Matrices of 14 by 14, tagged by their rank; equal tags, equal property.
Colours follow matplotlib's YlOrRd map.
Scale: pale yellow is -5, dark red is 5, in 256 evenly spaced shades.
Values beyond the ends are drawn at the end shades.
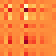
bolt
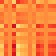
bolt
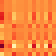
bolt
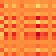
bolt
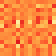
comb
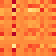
comb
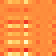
bolt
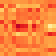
comb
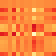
bolt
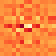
comb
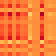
bolt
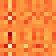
comb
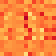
comb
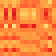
comb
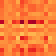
comb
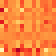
comb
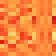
comb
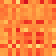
comb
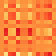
bolt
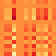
bolt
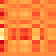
bolt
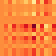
bolt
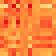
comb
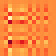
bolt
